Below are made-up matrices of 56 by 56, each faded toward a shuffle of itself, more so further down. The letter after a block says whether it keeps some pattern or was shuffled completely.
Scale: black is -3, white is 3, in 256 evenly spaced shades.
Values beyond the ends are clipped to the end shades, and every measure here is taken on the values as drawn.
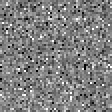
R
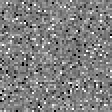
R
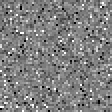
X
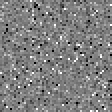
X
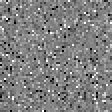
R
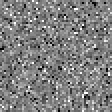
R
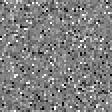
R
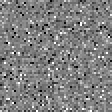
R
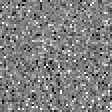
X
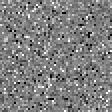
X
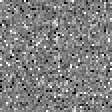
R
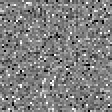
X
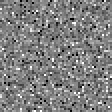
X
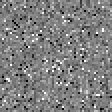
R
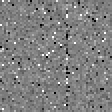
R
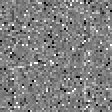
R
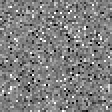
X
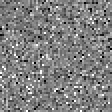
X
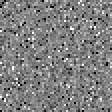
X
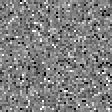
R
